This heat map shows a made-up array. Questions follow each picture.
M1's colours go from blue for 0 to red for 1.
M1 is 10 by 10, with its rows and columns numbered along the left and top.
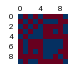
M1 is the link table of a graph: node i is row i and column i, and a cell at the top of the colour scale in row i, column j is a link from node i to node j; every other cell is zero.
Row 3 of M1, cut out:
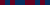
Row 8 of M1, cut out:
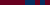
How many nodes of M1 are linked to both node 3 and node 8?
2
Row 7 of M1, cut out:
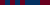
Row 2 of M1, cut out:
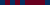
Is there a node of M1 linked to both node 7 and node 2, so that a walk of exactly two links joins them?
yes
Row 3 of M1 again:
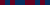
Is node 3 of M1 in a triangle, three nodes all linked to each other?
yes
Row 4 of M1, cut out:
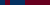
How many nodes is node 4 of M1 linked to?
6
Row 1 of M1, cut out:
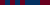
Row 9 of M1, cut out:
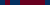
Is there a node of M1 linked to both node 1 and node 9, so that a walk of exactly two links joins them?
yes
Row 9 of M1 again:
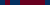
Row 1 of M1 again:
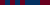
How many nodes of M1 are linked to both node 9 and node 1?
2
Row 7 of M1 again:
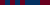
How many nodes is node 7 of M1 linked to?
5
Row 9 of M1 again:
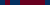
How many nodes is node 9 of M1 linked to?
6
